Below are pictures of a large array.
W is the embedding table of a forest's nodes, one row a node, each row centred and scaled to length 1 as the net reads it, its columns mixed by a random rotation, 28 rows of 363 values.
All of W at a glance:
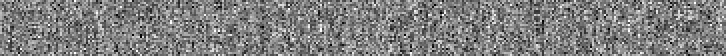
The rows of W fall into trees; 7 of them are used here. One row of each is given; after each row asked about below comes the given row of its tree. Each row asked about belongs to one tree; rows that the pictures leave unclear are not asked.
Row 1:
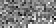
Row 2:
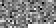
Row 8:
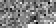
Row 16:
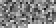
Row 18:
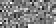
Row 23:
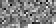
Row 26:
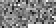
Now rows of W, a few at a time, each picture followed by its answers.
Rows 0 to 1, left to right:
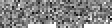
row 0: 26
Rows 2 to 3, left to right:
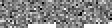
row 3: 1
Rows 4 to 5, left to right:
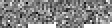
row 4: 26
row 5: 8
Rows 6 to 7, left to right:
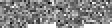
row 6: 8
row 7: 23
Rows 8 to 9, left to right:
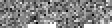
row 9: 8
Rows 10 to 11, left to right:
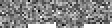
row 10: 2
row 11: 23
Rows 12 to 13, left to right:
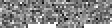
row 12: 2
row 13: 18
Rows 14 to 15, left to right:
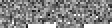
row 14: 2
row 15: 2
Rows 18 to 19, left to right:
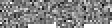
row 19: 16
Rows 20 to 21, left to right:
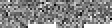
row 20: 18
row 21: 1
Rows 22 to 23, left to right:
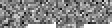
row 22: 23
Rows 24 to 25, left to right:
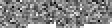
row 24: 16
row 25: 23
